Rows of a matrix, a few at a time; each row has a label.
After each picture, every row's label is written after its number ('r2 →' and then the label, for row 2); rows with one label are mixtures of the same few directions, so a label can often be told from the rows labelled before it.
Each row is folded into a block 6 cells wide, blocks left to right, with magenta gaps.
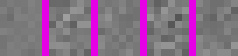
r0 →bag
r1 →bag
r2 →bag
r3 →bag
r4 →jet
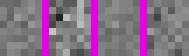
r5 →bag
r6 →bag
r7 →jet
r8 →bag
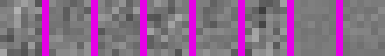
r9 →jet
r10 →jet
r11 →bag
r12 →bag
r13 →jet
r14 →jet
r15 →jet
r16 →jet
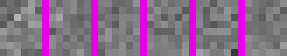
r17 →bag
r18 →bag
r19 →jet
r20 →jet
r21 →jet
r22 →jet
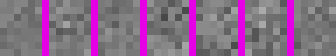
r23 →bag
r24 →jet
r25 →jet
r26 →jet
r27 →jet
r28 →jet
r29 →bag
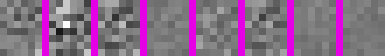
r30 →jet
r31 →jet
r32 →bag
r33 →bag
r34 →bag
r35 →bag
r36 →jet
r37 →bag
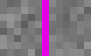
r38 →bag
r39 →jet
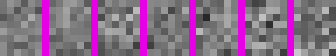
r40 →bag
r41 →jet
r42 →jet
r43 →bag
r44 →bag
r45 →bag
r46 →jet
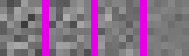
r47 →bag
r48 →bag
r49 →bag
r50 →bag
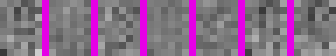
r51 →jet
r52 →jet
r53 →bag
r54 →jet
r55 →bag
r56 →jet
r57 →jet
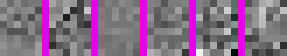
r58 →jet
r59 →bag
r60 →jet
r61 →jet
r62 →jet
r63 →jet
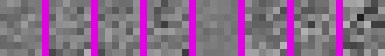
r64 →bag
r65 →jet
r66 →jet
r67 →jet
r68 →jet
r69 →jet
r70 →jet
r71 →bag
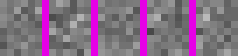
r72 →bag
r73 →bag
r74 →jet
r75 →bag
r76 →bag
